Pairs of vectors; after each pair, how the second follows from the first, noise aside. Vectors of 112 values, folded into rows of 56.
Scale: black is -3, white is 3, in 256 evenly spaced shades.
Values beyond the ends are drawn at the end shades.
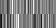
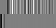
partly zeroed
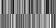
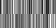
sign-scrambled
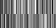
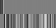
partly zeroed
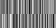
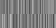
shrunk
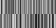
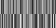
sign-scrambled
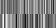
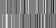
partly zeroed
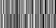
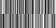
sign-scrambled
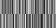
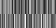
sign-scrambled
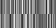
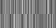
shrunk
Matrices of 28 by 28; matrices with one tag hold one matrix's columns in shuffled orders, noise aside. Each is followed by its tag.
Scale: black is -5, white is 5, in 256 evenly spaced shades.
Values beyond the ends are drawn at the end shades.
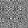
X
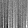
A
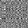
X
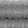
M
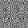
X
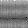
M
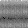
M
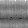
M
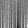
A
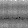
M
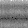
M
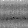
M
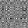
X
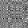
X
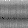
M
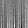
A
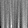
A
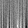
A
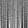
A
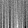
A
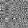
X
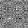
X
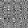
X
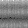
M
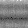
M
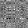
X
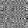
X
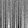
A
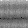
M
